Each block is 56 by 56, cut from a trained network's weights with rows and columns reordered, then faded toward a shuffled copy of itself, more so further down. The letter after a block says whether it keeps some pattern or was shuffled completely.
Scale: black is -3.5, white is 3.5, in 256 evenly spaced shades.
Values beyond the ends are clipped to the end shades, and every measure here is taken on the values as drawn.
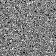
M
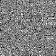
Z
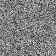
M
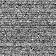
Z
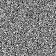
M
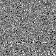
Z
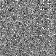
Z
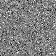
M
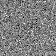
M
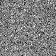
Z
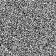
M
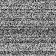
Z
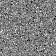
M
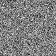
M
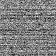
Z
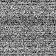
Z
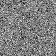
M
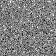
M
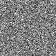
M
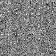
Z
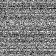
Z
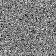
M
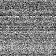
Z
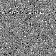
Z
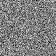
M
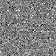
Z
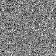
Z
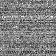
Z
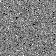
M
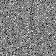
M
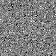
Z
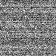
Z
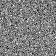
M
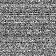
Z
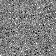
Z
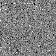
Z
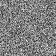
M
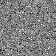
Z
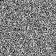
M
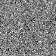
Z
